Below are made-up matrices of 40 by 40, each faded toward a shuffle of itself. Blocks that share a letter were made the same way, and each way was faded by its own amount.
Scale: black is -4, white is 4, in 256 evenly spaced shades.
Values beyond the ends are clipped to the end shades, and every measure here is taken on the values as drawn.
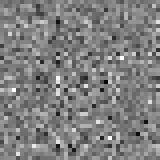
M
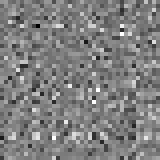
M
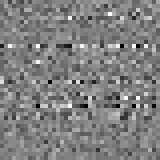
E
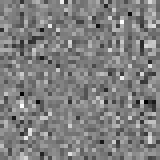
M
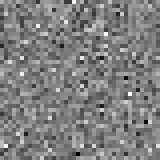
M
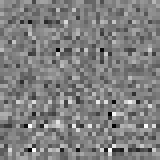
E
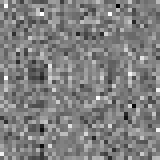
M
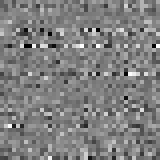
E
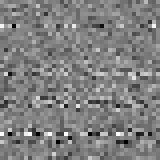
E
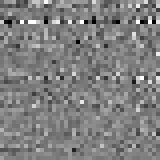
E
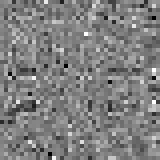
M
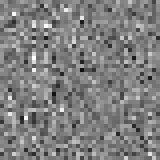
M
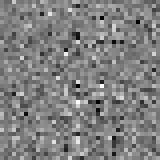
M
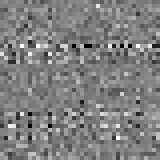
E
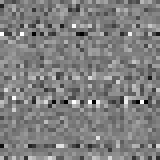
E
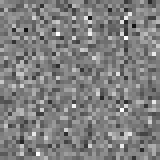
M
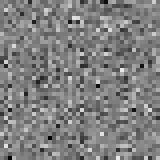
M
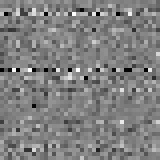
E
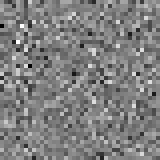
M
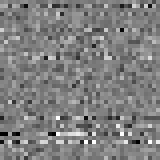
E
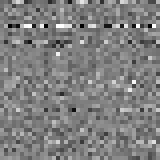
E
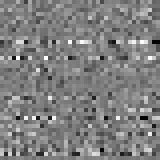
E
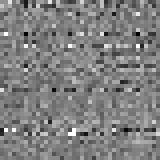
E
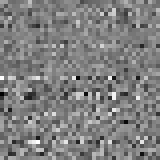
E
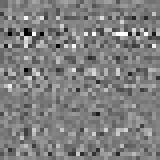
E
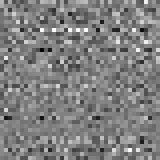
E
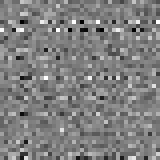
E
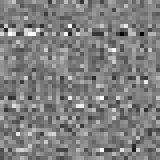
E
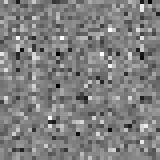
M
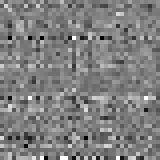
E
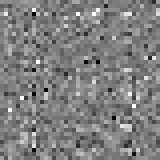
M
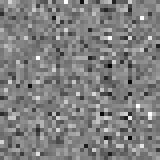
M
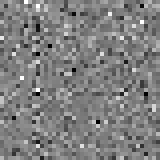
M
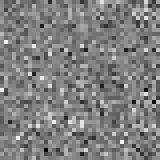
M
